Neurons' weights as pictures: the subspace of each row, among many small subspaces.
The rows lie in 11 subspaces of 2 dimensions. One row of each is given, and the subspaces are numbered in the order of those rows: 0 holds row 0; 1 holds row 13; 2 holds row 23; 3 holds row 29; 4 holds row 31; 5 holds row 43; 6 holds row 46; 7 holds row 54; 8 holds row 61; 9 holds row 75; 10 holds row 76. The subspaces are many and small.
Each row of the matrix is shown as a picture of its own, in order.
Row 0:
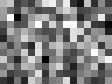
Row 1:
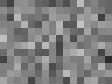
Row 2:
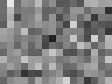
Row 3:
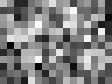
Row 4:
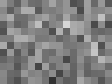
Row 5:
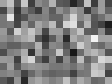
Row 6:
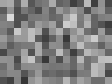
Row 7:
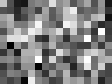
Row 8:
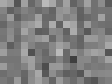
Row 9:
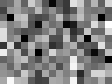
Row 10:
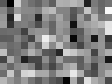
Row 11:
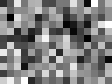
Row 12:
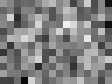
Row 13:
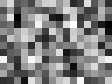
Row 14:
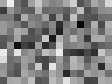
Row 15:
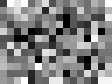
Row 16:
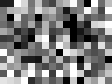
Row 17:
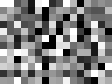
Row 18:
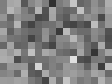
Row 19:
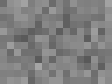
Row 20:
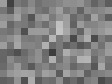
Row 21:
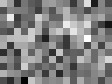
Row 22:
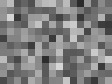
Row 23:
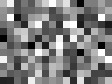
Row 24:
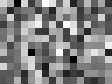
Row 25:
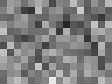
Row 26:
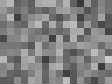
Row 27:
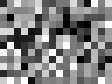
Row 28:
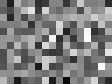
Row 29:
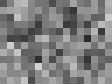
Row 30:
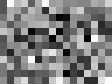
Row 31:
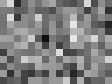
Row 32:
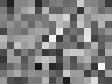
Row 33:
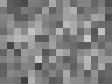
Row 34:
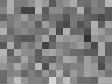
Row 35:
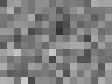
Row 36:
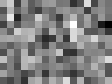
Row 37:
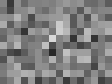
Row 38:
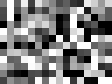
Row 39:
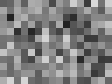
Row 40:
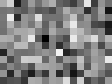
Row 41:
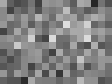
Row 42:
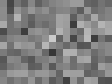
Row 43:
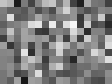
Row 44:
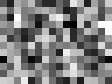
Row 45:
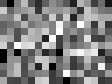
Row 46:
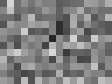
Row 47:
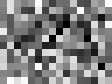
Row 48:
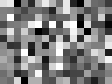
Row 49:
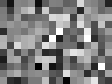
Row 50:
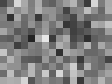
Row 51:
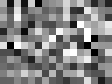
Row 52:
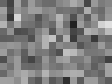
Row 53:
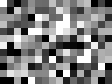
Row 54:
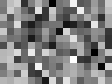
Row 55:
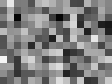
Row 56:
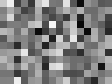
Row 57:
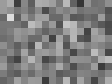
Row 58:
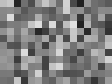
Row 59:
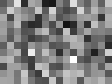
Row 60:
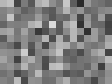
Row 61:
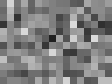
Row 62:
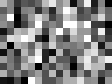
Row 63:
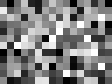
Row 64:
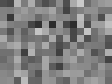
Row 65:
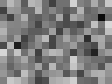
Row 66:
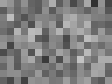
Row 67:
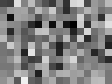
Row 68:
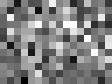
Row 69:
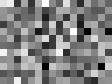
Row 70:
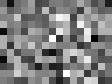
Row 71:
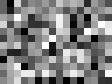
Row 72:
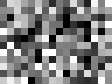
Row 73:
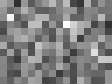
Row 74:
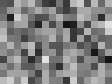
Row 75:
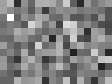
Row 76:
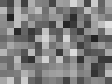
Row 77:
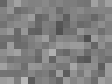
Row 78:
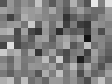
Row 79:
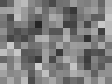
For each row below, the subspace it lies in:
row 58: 5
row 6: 10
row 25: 9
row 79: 3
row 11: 8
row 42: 8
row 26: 0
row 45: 2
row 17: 7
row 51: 10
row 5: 10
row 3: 3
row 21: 8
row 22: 0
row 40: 4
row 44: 1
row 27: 8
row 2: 4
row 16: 4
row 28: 9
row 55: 1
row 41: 4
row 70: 1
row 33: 3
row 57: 9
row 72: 1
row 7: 3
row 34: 9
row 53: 6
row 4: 9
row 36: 8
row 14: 2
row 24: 7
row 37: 6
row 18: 7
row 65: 2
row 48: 5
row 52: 8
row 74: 0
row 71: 6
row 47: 0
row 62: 1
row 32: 0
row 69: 7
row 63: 2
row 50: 4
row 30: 3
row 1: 2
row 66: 10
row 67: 5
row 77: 6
